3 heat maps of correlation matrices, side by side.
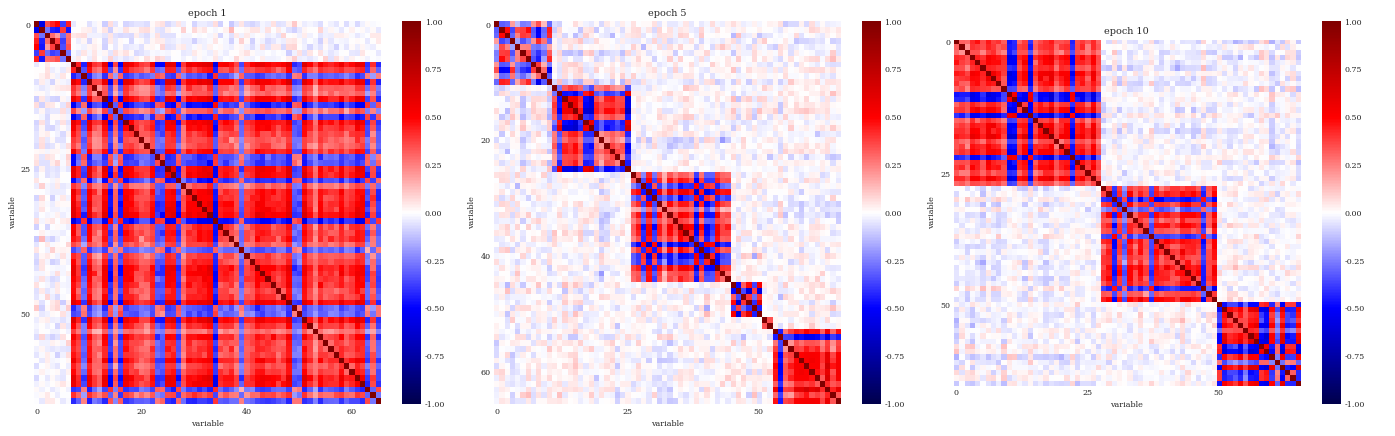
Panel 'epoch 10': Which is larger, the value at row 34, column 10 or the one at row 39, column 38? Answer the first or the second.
the second
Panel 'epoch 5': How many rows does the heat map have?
66
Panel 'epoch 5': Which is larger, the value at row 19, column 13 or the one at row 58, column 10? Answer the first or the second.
the first
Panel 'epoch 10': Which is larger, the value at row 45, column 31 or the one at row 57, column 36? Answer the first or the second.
the first
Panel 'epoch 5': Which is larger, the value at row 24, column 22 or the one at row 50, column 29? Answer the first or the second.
the first
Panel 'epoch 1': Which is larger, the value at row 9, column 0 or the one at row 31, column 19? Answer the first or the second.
the second
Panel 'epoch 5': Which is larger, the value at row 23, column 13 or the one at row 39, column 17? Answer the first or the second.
the first
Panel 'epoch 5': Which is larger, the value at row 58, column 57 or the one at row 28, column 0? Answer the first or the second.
the first
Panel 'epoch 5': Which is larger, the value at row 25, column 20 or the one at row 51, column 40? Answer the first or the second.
the second
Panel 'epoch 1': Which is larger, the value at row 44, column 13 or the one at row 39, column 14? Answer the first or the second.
the first
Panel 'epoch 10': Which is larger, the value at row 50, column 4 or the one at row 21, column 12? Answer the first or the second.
the second
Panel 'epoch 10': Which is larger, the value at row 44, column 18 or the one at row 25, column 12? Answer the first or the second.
the second
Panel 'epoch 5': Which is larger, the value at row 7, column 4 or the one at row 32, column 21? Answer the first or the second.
the second
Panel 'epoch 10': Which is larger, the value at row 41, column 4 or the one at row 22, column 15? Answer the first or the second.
the first
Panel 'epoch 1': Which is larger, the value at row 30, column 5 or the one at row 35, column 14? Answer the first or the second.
the first
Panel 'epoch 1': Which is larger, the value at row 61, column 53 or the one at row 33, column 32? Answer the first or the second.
the second
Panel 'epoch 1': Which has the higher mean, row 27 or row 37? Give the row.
37
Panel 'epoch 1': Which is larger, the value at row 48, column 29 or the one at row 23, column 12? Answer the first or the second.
the first
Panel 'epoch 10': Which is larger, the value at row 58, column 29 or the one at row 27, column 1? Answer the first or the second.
the second
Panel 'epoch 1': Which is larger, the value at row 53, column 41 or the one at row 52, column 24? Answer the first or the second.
the first
